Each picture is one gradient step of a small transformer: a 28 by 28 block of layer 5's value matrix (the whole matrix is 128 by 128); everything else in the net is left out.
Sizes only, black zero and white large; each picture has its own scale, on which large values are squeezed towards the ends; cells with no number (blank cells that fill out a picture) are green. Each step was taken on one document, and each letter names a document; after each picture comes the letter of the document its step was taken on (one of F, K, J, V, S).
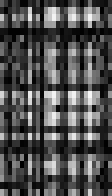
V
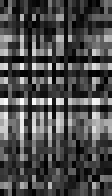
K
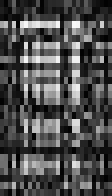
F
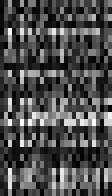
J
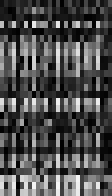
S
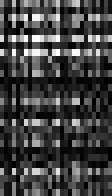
F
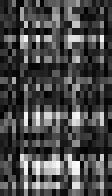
F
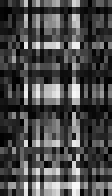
F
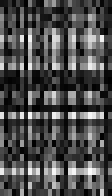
V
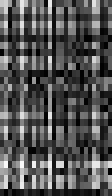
K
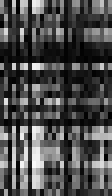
K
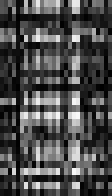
F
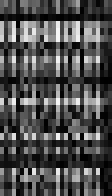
S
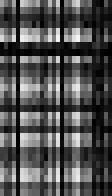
S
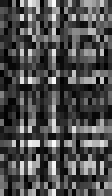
V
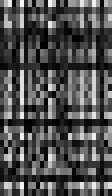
J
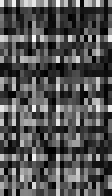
S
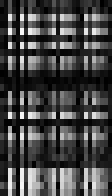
J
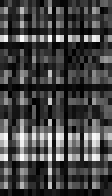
K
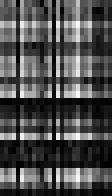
S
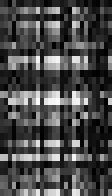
F
